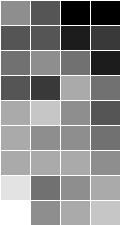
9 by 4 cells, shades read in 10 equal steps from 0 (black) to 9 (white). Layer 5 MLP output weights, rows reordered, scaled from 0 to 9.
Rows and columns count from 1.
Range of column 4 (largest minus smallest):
7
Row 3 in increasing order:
1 4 4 5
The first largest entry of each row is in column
1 1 2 3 2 1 1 1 1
